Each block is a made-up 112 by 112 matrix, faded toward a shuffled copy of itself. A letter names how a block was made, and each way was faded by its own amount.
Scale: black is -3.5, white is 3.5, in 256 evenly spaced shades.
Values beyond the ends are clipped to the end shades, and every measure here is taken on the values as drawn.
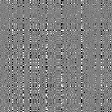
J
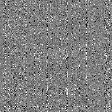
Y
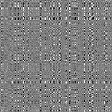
J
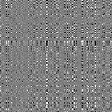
J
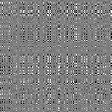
J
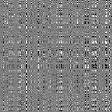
J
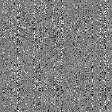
Y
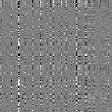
J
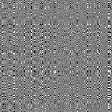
J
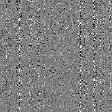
Y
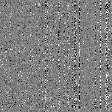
Y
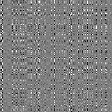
J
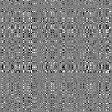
J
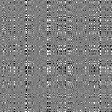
J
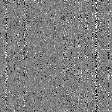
Y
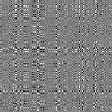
J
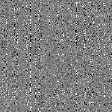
Y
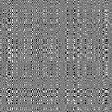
J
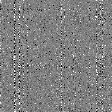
Y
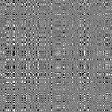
J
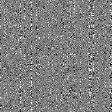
Y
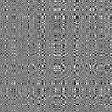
J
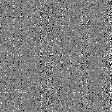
Y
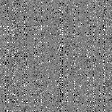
Y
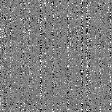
Y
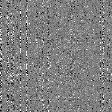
Y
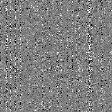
Y
